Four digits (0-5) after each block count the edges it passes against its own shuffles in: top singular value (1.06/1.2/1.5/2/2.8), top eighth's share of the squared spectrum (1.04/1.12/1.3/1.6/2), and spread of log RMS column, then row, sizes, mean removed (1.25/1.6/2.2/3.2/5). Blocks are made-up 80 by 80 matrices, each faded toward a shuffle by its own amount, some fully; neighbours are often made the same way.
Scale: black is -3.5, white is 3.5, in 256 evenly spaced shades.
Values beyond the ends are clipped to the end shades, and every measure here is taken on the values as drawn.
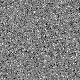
2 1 0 0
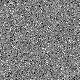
2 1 0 0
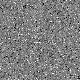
1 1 0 0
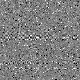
4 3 1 2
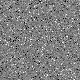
2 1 0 0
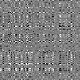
5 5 3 4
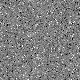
1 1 0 0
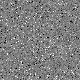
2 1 0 0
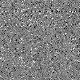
3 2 1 1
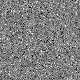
0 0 0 0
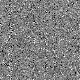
1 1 2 0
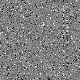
3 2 1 0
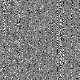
2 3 3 0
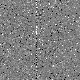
2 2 1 0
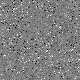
0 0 0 0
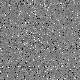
1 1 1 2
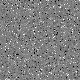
0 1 0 0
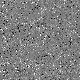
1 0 0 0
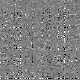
3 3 3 3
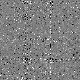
2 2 2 2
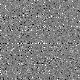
2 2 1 2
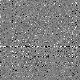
3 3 2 2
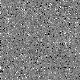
1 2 1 1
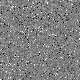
0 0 0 0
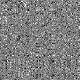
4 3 1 2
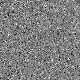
1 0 0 0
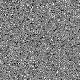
3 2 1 0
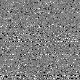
2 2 0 3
